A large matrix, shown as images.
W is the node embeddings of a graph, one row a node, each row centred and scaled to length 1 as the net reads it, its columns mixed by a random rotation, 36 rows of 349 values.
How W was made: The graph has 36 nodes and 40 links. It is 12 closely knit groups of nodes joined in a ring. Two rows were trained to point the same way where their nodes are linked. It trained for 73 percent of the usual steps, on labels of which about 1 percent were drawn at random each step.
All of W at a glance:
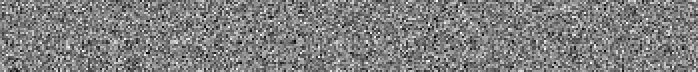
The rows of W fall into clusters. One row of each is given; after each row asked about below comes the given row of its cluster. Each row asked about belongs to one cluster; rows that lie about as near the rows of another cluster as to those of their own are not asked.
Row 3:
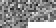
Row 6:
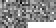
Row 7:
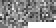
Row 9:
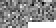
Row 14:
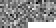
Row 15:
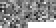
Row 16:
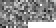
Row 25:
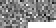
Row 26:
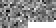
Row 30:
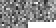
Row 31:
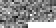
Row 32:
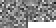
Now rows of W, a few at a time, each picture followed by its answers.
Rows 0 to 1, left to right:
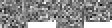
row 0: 15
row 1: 32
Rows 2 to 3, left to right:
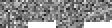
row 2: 16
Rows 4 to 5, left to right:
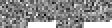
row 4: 25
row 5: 3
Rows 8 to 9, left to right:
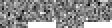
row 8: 16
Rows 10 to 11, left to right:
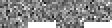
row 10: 26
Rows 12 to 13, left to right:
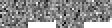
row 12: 30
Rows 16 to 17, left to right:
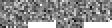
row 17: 6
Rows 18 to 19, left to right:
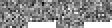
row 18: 9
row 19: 7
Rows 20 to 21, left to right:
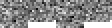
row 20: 31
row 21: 31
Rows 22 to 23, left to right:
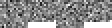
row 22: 26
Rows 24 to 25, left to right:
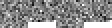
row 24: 9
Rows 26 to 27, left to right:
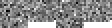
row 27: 6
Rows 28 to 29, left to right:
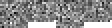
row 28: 14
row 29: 7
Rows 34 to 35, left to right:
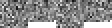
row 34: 30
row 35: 15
